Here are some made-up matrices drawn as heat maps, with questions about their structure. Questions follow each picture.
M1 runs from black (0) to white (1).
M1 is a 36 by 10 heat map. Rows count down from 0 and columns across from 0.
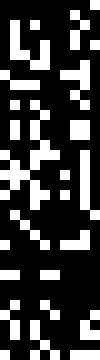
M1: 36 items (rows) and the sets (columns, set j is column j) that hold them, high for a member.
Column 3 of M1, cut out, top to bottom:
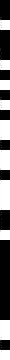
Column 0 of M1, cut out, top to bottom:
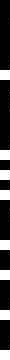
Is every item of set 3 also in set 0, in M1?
no
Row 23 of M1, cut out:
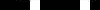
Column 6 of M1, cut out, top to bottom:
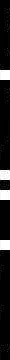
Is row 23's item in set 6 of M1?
no
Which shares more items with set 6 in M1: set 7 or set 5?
set 7
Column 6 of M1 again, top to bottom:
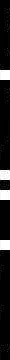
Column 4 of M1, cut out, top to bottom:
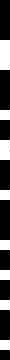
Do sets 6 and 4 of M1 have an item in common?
yes
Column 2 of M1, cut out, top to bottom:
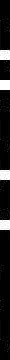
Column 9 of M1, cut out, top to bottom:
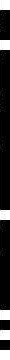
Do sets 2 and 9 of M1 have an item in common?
no
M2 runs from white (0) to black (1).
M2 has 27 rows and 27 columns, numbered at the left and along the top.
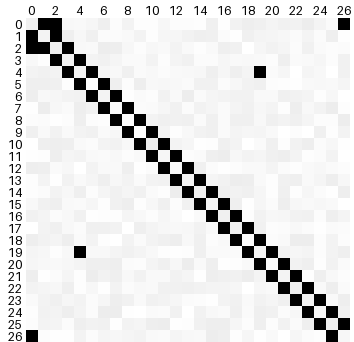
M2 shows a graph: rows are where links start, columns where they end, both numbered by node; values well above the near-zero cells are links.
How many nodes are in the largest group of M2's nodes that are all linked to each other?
3
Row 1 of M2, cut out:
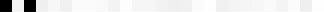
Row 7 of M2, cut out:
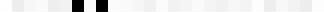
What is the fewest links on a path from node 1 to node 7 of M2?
6
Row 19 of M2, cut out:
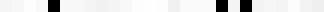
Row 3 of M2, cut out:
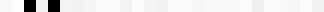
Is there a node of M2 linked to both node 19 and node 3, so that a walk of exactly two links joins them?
yes
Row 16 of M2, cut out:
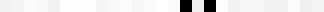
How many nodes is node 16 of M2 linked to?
2
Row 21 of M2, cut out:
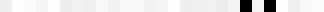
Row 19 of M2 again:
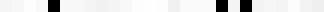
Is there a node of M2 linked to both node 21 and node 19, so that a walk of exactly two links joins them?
yes
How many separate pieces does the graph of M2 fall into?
1
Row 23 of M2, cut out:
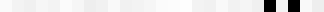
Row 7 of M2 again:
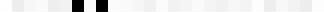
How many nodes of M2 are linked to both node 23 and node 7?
0
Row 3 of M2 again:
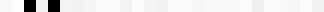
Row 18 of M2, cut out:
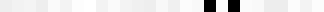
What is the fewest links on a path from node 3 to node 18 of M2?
3
